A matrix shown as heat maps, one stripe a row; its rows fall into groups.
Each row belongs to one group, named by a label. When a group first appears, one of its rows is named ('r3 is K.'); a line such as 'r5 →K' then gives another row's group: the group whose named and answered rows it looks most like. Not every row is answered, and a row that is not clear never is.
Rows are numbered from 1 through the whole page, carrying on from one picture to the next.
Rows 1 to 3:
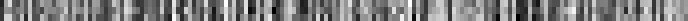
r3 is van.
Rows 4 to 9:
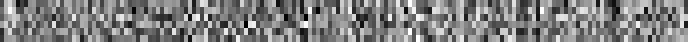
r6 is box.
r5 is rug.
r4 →rug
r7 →rug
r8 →van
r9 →box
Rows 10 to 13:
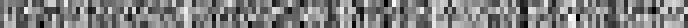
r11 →box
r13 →rug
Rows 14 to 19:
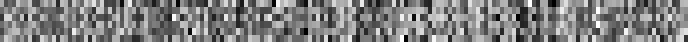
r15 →box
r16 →van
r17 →box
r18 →box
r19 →van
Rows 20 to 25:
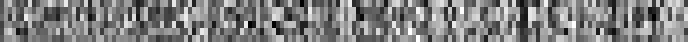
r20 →van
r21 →box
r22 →box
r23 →van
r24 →rug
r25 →box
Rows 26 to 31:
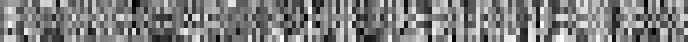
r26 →van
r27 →rug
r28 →box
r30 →box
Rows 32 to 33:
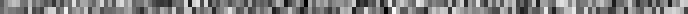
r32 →box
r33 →van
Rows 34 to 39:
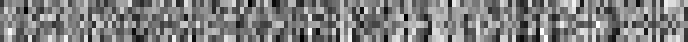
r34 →van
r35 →rug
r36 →van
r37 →box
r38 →rug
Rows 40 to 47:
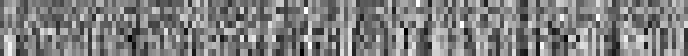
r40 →box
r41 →rug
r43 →box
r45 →rug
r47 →rug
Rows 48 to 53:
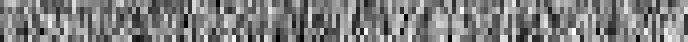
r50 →van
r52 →rug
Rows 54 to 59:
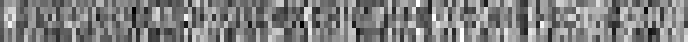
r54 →box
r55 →rug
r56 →rug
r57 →rug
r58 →box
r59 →box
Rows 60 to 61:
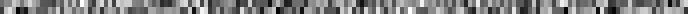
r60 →box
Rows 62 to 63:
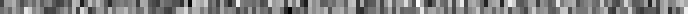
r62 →box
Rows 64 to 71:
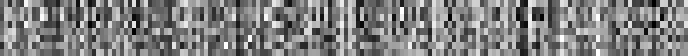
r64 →box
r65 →van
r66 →van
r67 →box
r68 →rug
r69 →box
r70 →van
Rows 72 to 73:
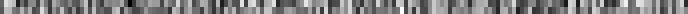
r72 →rug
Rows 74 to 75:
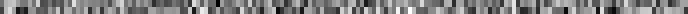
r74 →box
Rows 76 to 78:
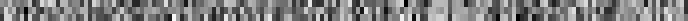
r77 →rug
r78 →van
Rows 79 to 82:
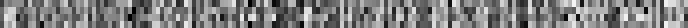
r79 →van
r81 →rug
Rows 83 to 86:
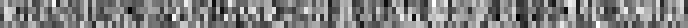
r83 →van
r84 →rug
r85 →van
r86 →box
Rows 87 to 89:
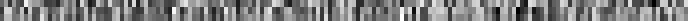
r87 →box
